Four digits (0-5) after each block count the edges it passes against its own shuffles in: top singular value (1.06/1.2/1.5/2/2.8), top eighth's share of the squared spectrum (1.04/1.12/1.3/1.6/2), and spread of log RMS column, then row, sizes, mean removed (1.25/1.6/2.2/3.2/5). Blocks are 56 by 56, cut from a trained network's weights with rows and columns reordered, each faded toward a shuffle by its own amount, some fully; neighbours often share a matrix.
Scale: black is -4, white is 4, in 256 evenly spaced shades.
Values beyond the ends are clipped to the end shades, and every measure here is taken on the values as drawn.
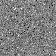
0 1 0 0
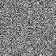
3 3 1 0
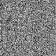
2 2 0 0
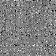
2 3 0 2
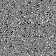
1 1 0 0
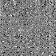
2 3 0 2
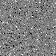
0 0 0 0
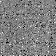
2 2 0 2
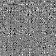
2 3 0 2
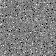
0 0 0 0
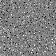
0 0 0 0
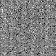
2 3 0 2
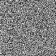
2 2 0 0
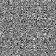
3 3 2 1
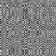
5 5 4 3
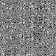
3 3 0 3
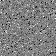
0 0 0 0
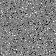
0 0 0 0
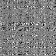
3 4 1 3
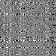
3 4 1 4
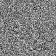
2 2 0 0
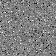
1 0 0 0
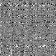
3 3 1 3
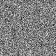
2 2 1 0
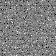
1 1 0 0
